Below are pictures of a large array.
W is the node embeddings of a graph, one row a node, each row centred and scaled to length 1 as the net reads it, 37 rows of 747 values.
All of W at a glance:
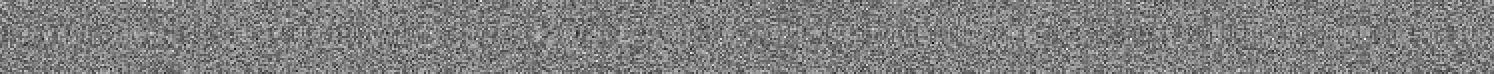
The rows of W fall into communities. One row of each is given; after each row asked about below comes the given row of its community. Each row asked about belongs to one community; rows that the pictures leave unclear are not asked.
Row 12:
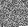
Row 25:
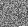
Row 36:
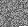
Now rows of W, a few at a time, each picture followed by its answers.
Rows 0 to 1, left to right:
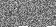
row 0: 25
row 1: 36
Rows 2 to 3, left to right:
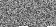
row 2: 25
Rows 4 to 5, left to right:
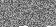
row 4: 36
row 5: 12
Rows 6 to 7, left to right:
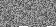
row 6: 36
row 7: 25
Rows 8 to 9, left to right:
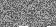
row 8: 12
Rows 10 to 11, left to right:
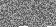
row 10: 36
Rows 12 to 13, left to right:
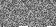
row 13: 25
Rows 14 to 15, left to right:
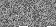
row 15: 36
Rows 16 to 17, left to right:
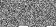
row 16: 25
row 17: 25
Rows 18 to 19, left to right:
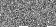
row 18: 25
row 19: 25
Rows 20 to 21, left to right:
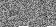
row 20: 25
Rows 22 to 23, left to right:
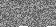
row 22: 36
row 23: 36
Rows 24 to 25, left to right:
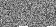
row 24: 12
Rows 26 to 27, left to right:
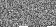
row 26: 12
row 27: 36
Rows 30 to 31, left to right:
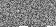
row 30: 36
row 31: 12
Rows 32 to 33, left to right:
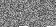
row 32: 36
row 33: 12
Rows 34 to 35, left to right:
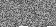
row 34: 36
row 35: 36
